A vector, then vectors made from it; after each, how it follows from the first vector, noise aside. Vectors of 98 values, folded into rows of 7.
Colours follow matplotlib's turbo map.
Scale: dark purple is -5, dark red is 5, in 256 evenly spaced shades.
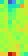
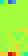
partly zeroed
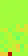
partly zeroed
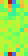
sign-scrambled
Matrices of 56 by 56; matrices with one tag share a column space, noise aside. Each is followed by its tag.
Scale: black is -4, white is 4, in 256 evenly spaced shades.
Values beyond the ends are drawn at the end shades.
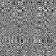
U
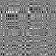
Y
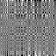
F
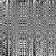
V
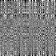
F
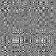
U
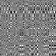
Y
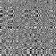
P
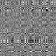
U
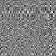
Y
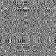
U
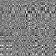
Y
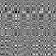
Y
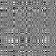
U
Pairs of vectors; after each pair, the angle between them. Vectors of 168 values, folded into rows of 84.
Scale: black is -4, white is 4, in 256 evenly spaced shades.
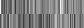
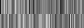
nearly opposite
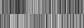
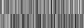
partly opposed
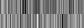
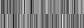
partly opposed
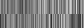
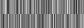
orthogonal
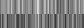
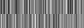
orthogonal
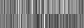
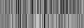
nearly opposite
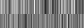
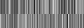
nearly opposite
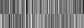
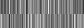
nearly parallel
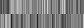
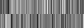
nearly parallel
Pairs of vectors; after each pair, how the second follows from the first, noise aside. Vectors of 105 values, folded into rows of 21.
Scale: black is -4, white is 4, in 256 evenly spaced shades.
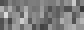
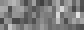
reversed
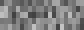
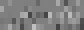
partly zeroed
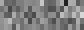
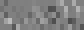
partly zeroed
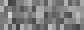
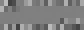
partly zeroed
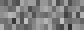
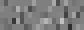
partly zeroed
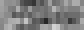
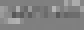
partly zeroed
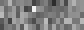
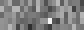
reversed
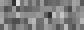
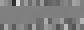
partly zeroed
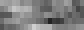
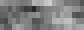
reversed
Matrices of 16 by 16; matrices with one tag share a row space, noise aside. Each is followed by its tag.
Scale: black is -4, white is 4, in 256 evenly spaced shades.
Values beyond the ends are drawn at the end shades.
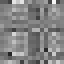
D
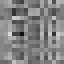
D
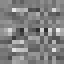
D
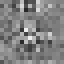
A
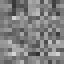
D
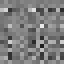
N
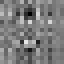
A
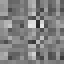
N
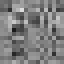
D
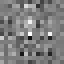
A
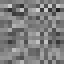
D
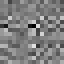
N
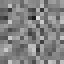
N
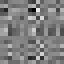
N
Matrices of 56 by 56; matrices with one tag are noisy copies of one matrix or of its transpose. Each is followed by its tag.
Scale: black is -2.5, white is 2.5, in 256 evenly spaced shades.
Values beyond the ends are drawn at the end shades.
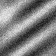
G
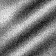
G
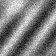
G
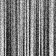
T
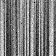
T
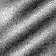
G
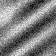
G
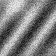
G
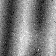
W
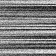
T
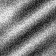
G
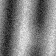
W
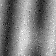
W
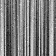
T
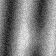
W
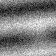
W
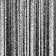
T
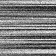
T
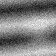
W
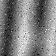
W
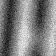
W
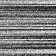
T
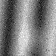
W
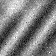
G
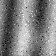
W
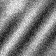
G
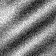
G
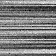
T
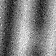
W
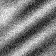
G
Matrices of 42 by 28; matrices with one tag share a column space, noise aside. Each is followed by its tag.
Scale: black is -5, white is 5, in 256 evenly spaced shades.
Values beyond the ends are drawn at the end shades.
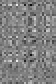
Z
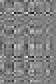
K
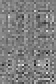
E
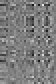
Z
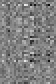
Z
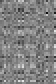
K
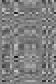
K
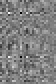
K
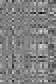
K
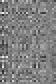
K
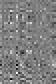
E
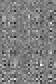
E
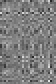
K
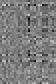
Z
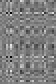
K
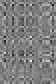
Z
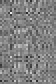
K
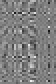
K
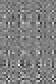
E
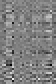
E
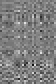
E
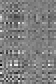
E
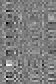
E
